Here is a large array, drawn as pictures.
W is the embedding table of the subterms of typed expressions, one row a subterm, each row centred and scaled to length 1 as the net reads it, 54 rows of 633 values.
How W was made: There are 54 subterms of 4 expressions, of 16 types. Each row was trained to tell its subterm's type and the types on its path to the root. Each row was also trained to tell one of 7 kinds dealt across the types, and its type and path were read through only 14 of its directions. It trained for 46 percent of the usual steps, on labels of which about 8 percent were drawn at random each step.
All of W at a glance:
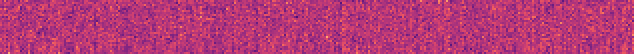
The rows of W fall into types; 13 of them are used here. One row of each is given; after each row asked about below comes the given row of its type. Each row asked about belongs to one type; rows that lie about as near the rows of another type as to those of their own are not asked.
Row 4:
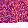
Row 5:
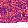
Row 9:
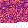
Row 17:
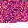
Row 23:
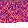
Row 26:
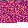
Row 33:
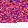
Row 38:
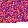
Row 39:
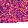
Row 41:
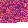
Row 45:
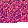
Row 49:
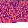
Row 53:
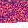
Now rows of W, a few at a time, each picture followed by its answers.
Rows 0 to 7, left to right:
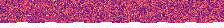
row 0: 39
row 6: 41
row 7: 23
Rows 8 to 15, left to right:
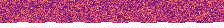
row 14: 45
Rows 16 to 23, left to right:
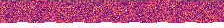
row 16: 17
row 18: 49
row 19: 49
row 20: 53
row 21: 4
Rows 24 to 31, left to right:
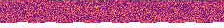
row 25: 38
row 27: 49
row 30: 41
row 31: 17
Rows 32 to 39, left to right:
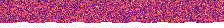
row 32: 4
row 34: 41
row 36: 33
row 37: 45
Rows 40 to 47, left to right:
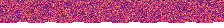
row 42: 53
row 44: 53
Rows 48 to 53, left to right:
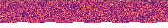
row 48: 9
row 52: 45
